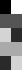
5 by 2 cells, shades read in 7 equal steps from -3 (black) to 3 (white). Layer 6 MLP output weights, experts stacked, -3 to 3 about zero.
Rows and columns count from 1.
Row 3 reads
2 -2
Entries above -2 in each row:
1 2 1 2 1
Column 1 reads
-3 -1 2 1 -2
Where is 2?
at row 3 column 1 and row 5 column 2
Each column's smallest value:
-3 -2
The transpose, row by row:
-3 -1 2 1 -2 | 3 -1 -2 1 2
